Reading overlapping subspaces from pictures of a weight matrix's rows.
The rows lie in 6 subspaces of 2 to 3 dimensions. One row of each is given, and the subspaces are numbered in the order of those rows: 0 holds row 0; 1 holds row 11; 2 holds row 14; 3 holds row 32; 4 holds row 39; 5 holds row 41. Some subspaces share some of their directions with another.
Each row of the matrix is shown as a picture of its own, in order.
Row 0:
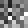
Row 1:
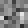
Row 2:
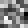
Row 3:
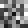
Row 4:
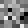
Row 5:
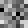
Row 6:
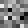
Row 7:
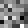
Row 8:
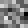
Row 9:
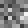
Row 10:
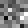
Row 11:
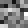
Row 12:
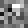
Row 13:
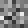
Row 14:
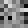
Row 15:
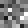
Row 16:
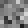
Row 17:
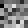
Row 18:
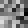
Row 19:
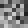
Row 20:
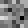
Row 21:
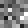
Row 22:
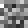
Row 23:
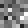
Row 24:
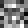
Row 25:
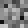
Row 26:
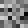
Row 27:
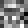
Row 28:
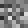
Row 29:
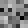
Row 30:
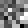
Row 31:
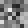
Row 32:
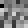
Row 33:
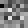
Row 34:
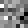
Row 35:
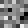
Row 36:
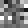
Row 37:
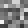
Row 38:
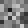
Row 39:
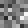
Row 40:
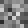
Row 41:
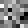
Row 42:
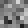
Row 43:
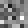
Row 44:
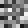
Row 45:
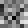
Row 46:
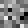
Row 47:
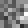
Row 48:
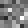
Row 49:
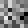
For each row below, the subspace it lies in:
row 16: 1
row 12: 4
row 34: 3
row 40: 4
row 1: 0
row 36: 2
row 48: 2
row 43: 1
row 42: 1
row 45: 4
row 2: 1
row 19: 3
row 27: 5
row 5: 4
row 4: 4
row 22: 5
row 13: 0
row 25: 1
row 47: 3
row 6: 3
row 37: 1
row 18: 3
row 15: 2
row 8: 1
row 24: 5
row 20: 2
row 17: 5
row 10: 0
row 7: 1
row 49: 0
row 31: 4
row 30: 3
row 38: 4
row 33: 3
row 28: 0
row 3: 3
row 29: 4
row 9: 2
